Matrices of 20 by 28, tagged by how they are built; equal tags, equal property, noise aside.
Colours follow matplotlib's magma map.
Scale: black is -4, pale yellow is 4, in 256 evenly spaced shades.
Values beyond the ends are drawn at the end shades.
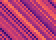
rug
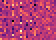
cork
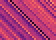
rug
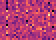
cork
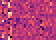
cork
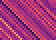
rug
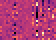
cork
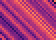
rug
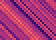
rug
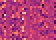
cork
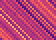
rug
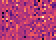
cork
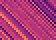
rug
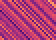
rug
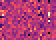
cork
